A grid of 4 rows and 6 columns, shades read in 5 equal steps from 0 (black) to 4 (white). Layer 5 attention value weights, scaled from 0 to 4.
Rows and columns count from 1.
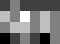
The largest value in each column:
3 3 4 2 3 2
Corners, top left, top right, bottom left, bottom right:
1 1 0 2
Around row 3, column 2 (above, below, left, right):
2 1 2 3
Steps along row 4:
up up down down up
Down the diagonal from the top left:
1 2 3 1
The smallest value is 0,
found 2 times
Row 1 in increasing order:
1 1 1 1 1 2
